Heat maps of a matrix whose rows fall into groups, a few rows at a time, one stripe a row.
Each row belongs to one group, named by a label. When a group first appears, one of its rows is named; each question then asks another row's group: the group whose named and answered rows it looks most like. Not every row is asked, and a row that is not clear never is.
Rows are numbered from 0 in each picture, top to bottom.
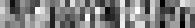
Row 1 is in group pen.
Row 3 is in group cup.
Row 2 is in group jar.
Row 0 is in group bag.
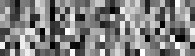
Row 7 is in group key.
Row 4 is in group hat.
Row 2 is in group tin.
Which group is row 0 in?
pen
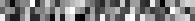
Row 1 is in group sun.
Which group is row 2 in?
tin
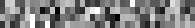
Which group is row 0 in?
sun
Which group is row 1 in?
key
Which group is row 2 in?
jar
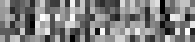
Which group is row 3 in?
pen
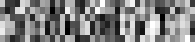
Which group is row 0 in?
tin
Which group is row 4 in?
jar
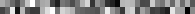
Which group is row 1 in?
sun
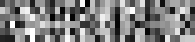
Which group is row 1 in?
tin
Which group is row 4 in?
cup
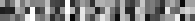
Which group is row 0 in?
cup
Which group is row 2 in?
cup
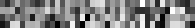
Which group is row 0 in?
hat
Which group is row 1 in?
sun
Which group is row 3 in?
key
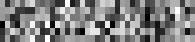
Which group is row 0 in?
cup
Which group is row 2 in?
pen
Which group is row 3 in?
bag
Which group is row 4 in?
key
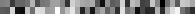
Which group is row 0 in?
bag
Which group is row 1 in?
sun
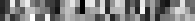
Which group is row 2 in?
bag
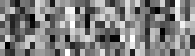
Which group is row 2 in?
pen
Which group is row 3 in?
bag
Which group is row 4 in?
pen
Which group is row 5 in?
jar
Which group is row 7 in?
pen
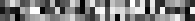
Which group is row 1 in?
hat
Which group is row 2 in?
sun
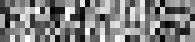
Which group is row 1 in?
hat
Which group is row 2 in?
tin
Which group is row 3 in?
key
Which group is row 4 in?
hat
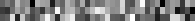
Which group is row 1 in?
hat
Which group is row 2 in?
sun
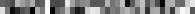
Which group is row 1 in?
tin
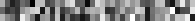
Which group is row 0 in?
pen
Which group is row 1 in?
hat
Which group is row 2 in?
tin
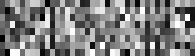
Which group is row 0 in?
key
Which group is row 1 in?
hat
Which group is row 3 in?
sun
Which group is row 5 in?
bag
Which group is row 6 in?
hat
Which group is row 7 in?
key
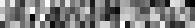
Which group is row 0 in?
sun
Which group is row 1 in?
jar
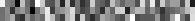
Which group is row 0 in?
tin
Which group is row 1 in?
bag
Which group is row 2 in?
sun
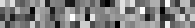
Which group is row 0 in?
jar
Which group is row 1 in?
cup
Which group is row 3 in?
jar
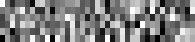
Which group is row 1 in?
hat
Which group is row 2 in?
sun
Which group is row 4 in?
bag
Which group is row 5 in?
bag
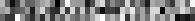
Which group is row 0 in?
pen
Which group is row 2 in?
hat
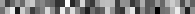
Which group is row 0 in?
cup
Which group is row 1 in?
sun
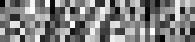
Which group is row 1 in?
cup
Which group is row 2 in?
pen
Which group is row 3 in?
key
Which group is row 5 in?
key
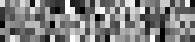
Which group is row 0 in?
tin
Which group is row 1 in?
hat
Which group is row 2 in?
bag
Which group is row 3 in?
cup
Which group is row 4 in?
pen
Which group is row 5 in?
key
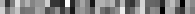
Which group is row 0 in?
cup
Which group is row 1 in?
cup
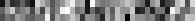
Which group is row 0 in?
pen
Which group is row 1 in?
sun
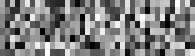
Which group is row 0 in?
tin
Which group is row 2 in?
hat
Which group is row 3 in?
key
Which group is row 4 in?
hat
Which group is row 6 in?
sun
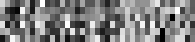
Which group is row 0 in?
jar
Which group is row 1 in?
tin
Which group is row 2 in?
pen
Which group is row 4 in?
jar
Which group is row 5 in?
key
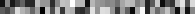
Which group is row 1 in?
hat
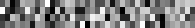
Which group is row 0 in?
bag
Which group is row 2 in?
key
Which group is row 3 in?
cup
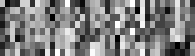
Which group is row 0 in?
tin
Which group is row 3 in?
key
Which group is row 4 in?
sun
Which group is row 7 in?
hat
